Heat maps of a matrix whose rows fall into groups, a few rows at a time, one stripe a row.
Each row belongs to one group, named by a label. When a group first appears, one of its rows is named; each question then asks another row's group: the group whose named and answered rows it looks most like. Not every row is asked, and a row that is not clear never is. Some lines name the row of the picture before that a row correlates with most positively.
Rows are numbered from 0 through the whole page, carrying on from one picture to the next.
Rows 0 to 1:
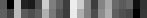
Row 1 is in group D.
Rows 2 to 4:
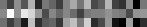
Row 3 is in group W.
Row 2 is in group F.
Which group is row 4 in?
F
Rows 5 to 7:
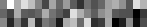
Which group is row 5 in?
W
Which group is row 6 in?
D
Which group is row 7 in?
F
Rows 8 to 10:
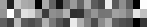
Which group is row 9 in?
W
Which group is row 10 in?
D
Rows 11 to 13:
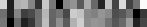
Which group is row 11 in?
F
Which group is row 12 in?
D
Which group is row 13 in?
D
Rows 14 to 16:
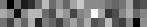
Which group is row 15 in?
W
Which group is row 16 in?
F
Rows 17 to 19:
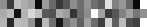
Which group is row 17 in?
F
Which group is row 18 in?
W
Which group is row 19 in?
F
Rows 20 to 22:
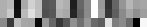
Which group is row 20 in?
W
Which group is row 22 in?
F
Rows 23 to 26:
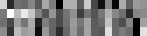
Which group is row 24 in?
W
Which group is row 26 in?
F
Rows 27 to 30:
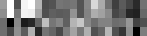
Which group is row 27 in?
W
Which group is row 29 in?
D
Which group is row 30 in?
F
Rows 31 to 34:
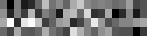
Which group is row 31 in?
D
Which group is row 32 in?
F
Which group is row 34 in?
D
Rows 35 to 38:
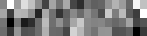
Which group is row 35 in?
W
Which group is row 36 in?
F
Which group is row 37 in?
D
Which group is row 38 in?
D
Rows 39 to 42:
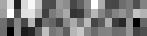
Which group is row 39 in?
W
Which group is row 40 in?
W
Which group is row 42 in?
D
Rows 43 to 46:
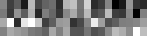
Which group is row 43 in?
F
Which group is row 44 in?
F
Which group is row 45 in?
W
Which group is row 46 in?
W
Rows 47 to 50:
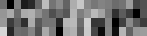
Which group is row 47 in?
D
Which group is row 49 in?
F
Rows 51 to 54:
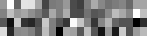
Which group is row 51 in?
W
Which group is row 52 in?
W
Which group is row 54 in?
F
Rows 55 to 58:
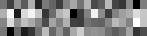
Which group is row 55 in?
F
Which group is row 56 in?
W
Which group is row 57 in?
W
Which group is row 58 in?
D
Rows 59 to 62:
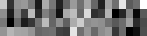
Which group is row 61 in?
D
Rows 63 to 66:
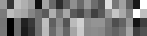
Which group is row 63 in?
F
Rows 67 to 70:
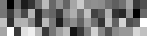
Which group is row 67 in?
D
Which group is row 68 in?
F
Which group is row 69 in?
F
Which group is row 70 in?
W
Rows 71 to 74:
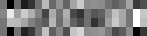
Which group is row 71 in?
D
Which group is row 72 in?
W
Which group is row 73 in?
W
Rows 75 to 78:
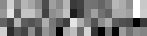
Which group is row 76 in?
W
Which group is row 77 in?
D
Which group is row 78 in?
F
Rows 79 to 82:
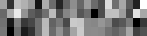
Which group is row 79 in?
F
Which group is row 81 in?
D
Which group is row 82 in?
D
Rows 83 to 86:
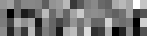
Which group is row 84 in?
D
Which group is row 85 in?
F
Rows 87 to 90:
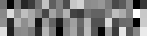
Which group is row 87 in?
D
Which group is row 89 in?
F
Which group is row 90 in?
F
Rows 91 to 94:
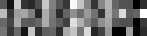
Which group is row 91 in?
D
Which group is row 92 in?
F
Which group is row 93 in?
D
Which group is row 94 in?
F
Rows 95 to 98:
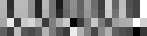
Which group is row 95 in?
F
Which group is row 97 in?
W
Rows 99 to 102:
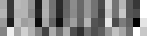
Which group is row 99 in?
F
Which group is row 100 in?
F
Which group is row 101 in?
F
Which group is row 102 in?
W
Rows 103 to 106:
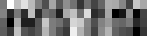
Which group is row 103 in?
W
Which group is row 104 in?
F
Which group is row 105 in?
D
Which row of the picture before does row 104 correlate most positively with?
101
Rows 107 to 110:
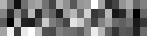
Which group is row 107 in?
W
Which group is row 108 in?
F
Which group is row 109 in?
D
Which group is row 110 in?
W
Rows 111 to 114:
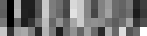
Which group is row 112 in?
D
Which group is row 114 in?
F
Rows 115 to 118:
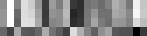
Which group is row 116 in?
W
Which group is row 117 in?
W
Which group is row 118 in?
D
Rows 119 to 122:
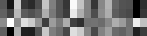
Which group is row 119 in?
D
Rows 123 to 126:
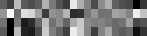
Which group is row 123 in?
D
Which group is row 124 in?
W
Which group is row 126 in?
D
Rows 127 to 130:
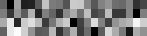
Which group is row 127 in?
D
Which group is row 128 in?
F
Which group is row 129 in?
W
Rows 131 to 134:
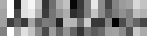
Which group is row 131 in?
W
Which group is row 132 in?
W
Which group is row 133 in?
F
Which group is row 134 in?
W
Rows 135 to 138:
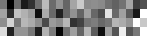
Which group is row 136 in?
F
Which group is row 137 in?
W
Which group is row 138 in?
F
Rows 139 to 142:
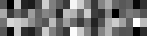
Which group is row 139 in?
D
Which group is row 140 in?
F
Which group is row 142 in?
D
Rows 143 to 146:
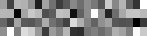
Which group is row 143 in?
F
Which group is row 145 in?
D
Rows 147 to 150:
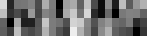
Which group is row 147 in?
F
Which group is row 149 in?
D
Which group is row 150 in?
D
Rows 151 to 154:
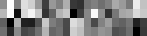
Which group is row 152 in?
W
